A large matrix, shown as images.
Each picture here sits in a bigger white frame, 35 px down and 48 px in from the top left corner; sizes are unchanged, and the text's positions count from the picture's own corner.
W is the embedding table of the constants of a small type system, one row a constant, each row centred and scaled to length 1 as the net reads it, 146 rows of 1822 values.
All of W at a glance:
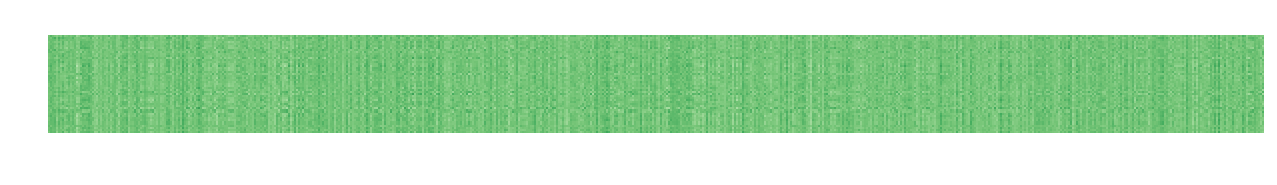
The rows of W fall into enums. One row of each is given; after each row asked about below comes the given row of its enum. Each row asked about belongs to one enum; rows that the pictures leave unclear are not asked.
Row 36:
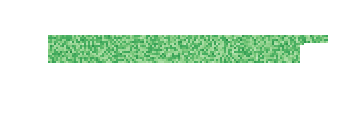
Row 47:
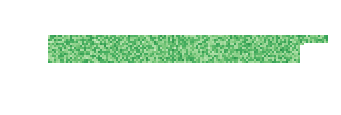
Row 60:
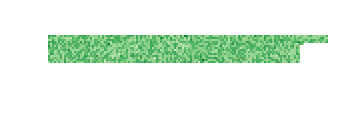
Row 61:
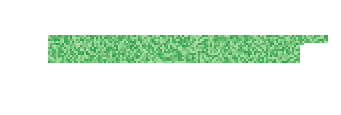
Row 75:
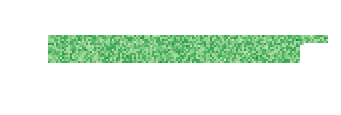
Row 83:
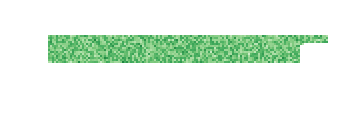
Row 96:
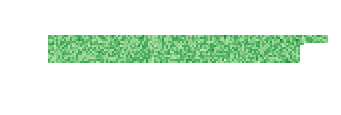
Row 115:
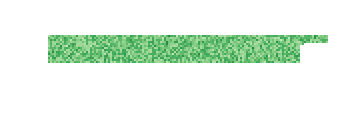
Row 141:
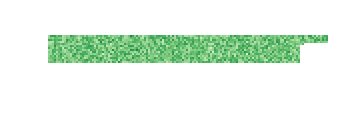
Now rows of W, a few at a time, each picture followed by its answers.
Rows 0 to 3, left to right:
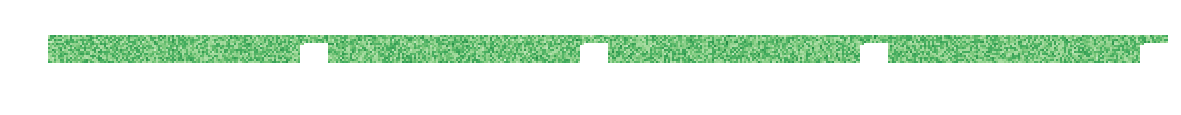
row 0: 47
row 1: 75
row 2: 115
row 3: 36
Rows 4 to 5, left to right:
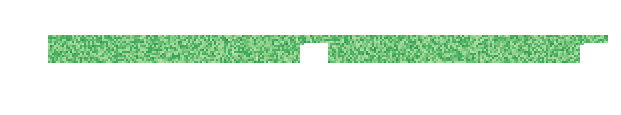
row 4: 36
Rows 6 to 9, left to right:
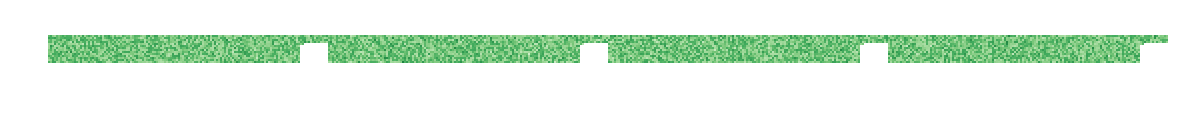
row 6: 36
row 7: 83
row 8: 47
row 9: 115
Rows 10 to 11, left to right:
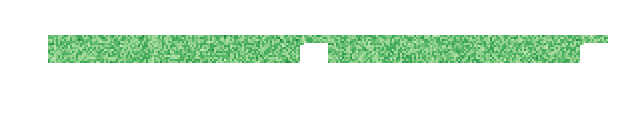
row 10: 96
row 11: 75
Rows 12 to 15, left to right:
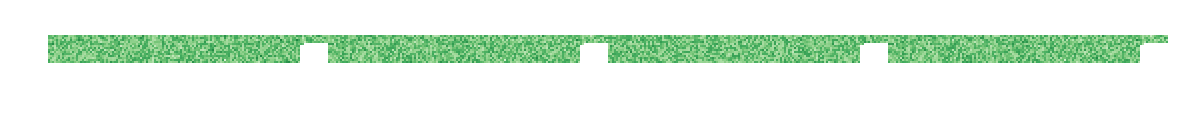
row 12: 96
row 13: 75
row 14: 36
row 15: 75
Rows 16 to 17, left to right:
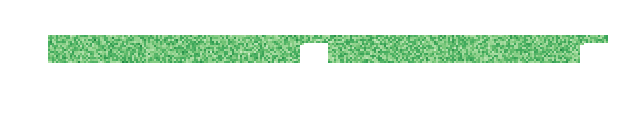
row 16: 83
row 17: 47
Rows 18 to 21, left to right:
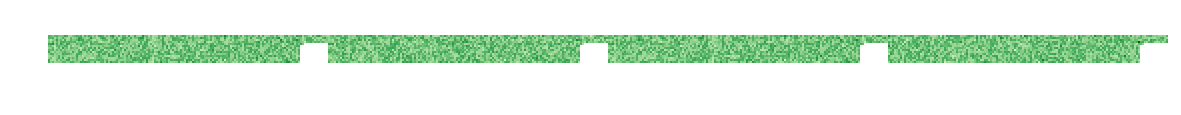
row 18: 96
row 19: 75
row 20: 96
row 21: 60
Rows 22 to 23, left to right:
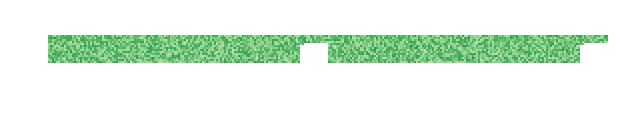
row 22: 36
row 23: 61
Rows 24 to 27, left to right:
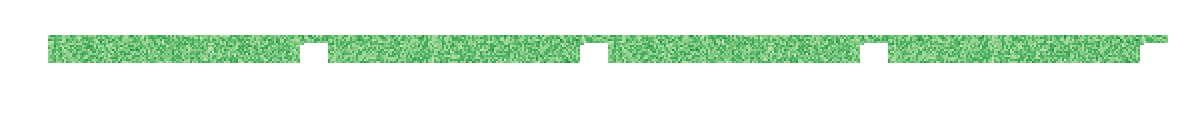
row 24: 141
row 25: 96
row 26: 141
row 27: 96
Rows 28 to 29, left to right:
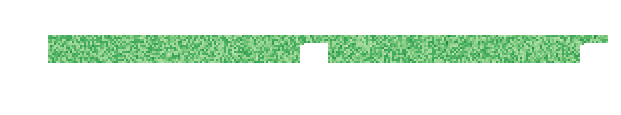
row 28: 36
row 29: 115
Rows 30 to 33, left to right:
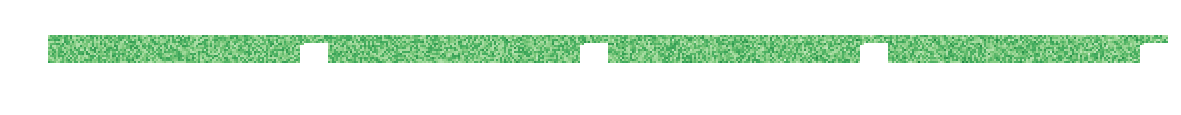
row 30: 61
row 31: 36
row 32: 75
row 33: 83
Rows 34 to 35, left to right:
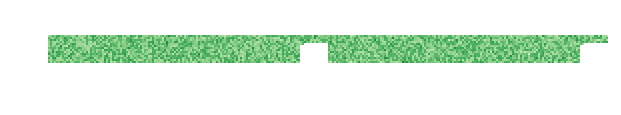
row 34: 115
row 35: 83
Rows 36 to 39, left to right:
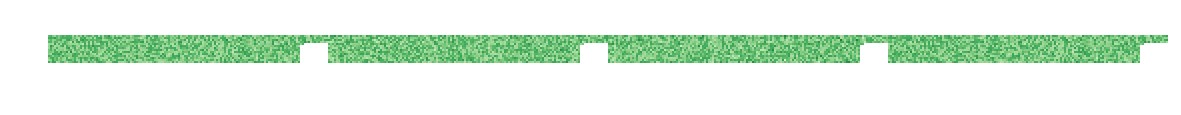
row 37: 47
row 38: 96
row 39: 36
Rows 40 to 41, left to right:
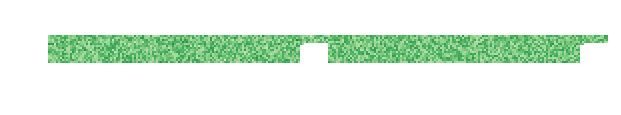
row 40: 75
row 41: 61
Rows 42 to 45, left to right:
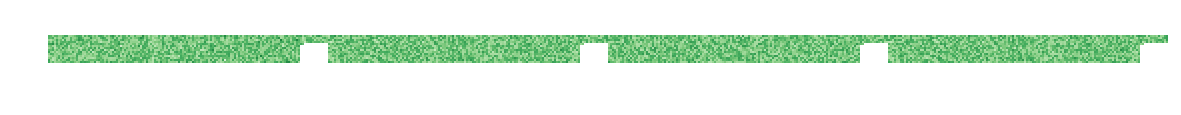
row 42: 96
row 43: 47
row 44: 61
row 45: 47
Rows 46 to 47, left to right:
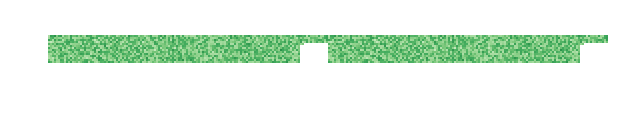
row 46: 47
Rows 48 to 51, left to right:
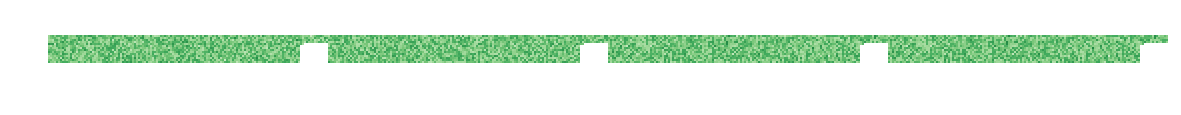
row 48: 75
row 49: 61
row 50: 115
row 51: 115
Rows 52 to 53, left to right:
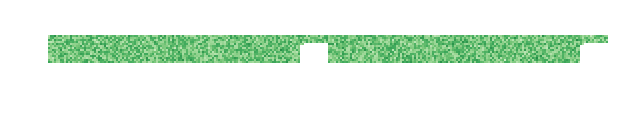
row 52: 47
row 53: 75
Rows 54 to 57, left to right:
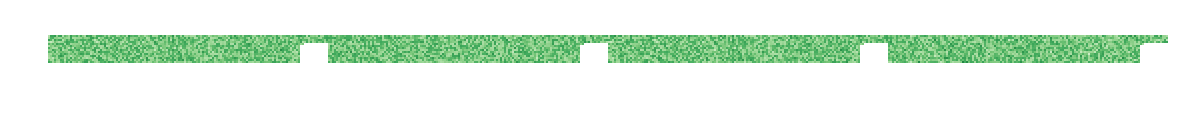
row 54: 47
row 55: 36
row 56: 47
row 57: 83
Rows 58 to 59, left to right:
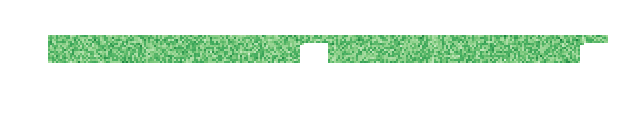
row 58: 83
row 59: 96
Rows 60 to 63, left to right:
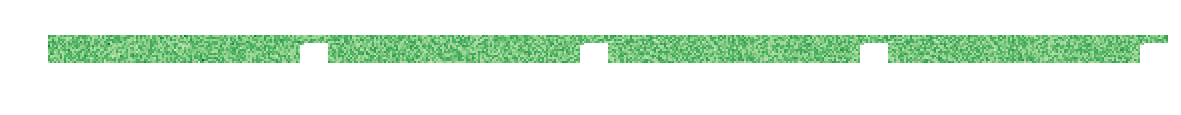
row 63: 47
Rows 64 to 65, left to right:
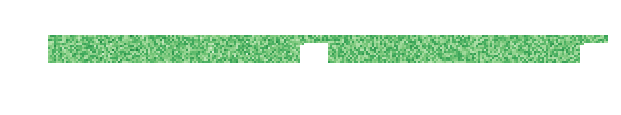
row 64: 141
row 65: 61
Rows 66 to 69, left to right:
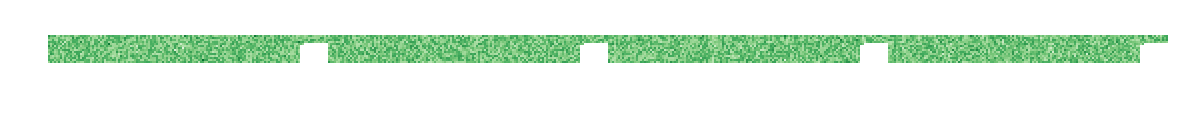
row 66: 60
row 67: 61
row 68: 96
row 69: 141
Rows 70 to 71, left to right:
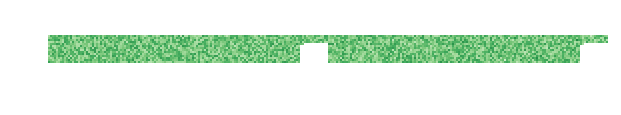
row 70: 61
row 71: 75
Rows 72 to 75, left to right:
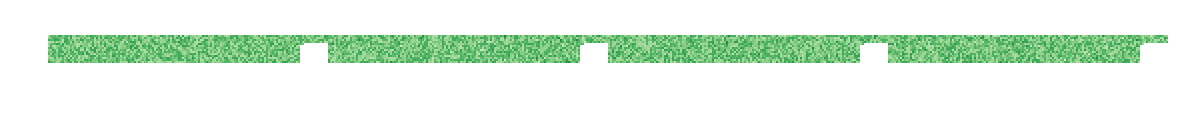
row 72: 61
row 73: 96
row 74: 115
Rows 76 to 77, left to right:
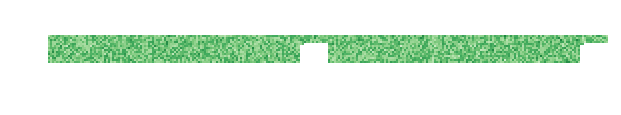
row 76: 115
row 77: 96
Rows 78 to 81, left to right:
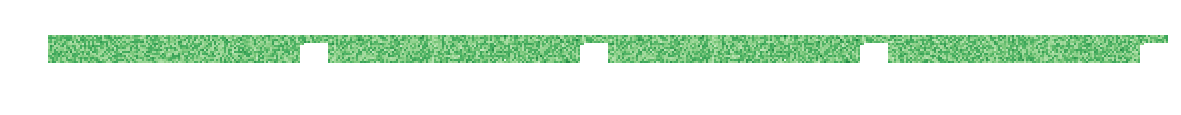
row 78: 36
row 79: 96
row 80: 96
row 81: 47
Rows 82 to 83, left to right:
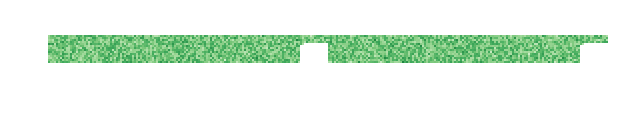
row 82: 75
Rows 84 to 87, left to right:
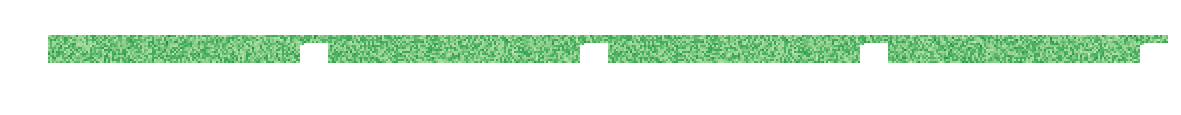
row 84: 115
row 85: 36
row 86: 36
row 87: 83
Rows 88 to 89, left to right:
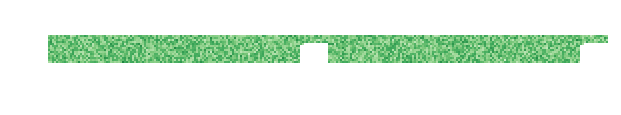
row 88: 83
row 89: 75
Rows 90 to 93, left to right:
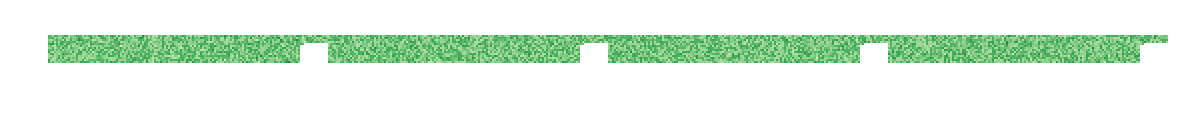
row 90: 96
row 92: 36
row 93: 115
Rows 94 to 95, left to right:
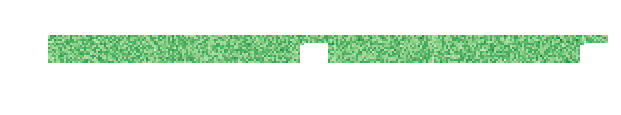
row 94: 47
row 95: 96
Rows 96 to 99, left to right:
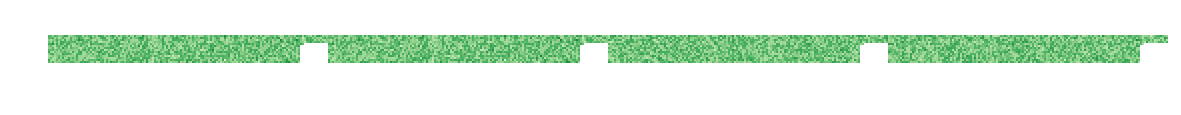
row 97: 96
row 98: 47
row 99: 75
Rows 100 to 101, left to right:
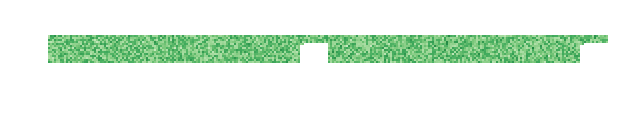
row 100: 47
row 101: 115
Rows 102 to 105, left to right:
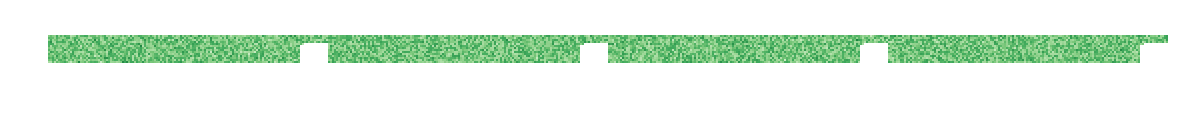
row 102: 83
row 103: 36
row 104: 75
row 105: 47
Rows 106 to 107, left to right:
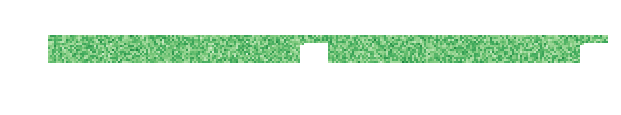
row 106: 141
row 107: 83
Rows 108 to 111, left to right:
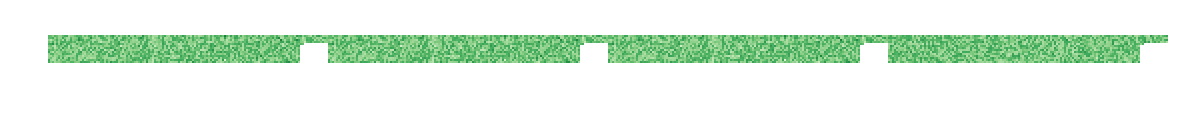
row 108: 96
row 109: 96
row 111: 36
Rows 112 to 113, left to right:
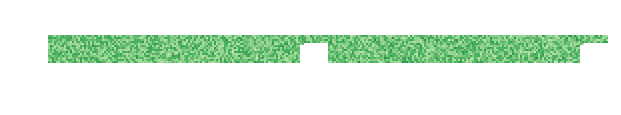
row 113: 83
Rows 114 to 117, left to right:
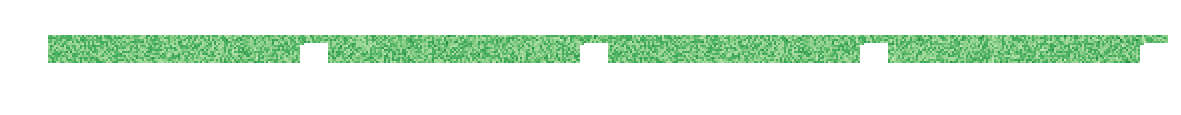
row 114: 36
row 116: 36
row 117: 96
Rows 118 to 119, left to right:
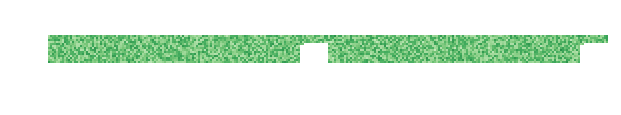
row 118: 61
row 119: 47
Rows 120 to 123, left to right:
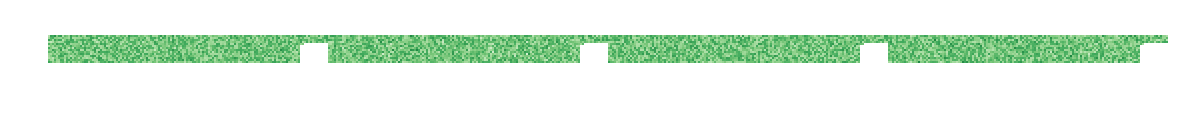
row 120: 47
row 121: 141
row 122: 61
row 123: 83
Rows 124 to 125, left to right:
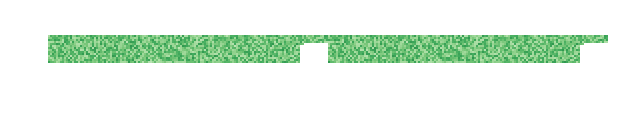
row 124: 61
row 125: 61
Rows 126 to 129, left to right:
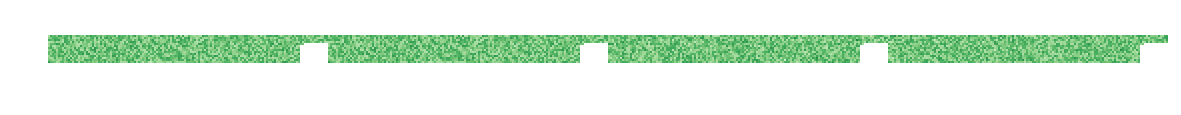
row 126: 61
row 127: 61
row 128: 75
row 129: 47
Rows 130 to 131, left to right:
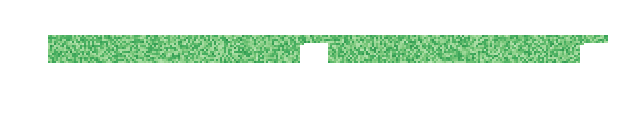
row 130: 36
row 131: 61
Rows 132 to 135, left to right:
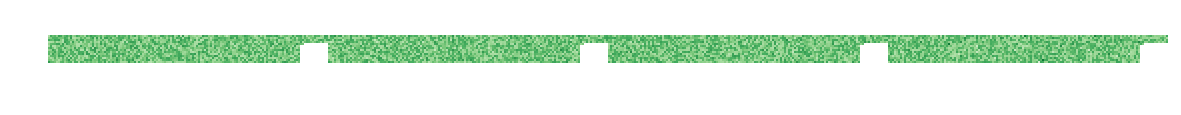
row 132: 61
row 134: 36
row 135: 60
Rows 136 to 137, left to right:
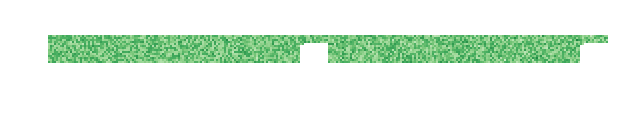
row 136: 36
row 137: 75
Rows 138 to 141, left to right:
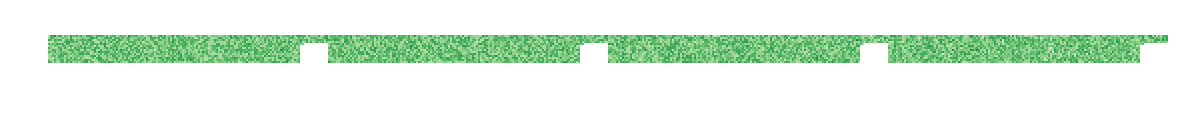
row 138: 47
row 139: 61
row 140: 75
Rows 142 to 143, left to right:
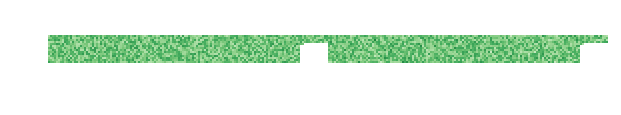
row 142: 61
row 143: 83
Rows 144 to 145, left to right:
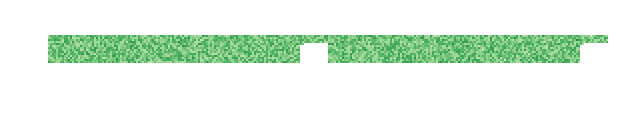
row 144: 61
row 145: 75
